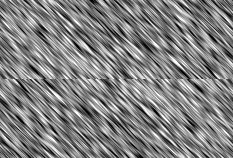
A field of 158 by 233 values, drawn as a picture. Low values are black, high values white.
Grain: diagonal, down to the right. Average level on the scale: 50%. Odd rows or columns: none. Slope: none. Symmetry: a half turn.
